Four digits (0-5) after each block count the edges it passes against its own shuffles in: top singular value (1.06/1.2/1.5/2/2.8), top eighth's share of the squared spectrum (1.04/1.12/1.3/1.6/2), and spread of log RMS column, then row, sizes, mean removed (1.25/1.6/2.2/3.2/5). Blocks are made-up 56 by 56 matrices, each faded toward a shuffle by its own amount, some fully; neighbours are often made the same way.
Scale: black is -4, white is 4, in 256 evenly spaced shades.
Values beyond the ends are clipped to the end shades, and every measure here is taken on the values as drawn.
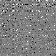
3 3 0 2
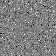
1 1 0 0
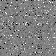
3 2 0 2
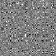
4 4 2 2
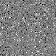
3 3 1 1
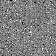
0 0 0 0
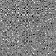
4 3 2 2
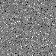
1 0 0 0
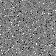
0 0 0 0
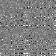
4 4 2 3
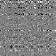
4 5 2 3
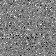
1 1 0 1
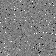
0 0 0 0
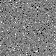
0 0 0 0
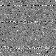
2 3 0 3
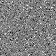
2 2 0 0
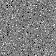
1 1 0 0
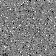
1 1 0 0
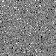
3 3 1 0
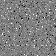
2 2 0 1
